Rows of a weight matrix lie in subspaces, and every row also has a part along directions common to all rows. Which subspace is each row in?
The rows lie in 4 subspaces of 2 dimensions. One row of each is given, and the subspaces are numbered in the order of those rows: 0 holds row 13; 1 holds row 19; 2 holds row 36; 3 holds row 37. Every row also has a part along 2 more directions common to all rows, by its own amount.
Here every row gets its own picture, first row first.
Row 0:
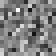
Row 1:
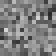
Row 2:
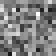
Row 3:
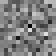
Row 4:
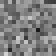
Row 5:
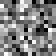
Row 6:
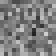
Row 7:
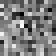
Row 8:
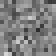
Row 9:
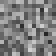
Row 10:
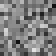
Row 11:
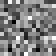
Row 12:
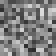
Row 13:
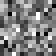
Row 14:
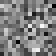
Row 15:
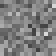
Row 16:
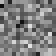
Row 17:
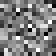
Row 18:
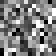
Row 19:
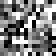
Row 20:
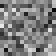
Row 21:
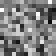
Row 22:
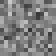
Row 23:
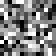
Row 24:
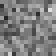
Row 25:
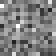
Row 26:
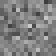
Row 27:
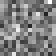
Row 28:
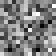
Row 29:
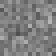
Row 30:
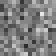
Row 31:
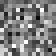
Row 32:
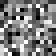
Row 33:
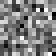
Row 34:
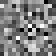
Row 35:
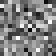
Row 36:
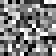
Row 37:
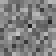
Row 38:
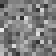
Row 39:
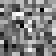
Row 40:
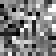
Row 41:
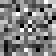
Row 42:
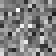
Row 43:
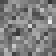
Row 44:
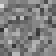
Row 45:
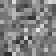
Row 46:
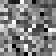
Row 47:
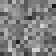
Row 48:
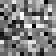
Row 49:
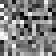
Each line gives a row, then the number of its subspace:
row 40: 1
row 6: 3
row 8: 2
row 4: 2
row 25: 0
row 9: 1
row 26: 1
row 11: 2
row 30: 2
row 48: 1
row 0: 3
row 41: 1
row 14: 2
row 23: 0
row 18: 3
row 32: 3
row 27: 0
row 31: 3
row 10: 2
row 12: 0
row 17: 0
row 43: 3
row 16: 0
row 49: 1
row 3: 3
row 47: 2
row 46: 2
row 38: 3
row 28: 2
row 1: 1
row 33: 1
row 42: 3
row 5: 2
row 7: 1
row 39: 1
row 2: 1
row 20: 0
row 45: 2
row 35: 0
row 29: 1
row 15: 0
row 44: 3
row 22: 0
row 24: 1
